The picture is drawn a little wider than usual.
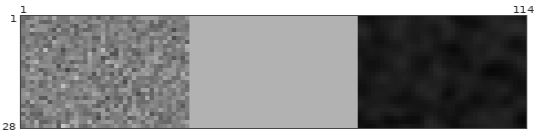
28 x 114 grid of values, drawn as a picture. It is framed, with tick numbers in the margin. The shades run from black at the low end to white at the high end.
It is made of 1 by 3 panels. Panel 1,1: middling, fine-grained. Panel 1,2: high, flat. Panel 1,3: very low, blotchy, faint in contrast.
